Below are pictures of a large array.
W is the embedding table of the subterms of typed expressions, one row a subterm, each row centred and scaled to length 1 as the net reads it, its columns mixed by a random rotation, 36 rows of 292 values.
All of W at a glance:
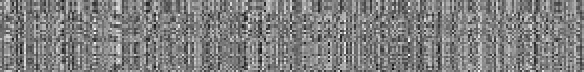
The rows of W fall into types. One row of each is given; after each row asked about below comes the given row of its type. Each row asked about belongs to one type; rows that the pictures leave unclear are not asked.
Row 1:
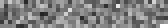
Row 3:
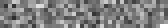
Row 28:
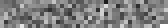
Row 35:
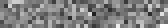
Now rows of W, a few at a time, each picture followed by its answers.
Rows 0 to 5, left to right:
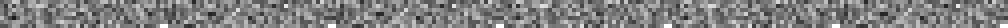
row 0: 3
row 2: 1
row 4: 3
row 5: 1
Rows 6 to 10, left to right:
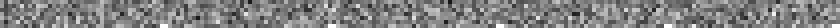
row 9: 28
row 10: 28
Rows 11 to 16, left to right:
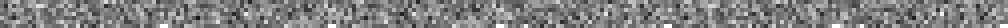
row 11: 3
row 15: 3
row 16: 28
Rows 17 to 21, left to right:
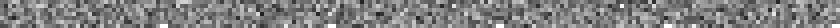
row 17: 3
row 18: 35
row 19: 1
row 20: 1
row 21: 28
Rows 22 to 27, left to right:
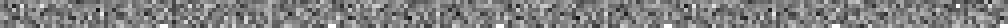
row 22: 28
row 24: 3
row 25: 3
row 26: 28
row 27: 1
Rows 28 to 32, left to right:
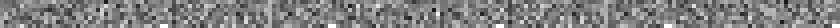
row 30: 28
